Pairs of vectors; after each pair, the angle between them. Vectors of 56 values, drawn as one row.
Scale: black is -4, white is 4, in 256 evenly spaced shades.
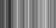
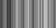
nearly parallel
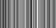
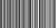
orthogonal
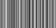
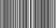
partly opposed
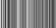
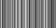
orthogonal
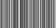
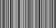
nearly opposite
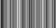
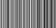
orthogonal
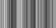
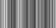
nearly parallel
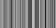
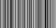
partly aligned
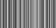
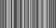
partly aligned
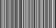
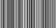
orthogonal
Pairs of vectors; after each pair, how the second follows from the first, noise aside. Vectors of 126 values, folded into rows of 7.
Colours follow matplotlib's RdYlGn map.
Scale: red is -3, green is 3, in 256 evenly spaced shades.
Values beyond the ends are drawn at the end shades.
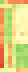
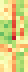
wrapped around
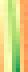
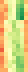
wrapped around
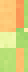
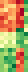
scaled up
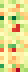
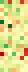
shuffled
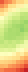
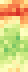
wrapped around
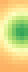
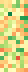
shuffled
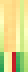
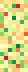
shuffled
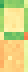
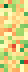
shuffled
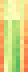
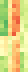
wrapped around
